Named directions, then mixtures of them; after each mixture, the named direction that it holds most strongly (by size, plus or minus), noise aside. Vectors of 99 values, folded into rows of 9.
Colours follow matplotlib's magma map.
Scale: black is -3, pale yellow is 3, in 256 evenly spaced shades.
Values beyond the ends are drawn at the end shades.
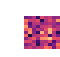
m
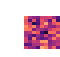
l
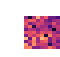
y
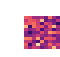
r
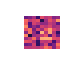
m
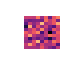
r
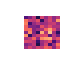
m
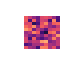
l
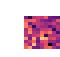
y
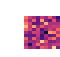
l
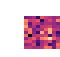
m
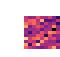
r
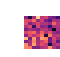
y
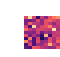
y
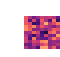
l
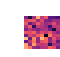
y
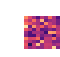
r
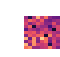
y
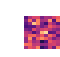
l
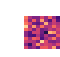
l
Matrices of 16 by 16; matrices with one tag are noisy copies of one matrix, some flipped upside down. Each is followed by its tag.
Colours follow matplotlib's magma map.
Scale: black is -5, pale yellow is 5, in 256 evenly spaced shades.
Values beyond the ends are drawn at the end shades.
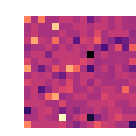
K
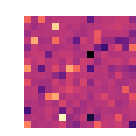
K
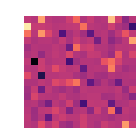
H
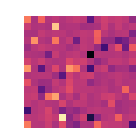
K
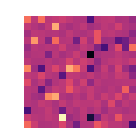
K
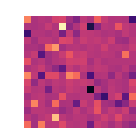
K
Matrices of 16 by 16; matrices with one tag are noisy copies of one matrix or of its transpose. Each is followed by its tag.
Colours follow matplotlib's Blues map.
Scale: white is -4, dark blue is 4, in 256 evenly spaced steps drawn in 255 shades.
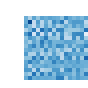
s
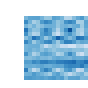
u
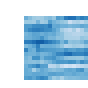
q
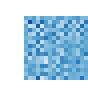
s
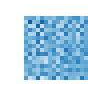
s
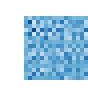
s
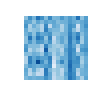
u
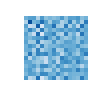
s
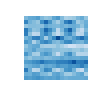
u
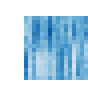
q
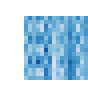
u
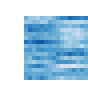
q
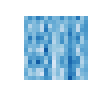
u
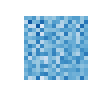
s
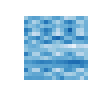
u
